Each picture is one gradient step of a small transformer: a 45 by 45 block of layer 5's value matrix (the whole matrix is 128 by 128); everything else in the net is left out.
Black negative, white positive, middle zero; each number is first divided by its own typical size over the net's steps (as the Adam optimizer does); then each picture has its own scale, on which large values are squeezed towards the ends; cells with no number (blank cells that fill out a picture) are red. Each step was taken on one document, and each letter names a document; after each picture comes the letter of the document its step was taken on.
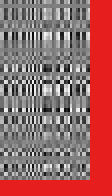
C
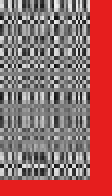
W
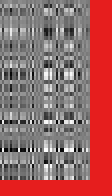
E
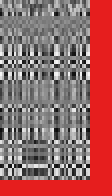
W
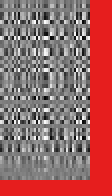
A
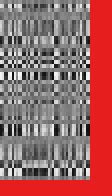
W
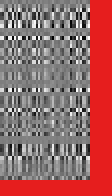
A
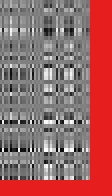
E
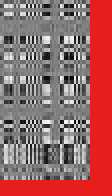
C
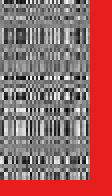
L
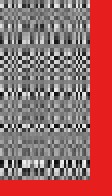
W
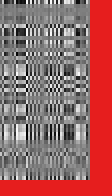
L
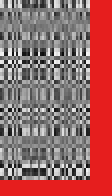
W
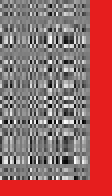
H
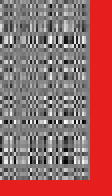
H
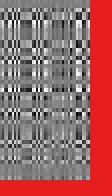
A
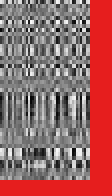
W
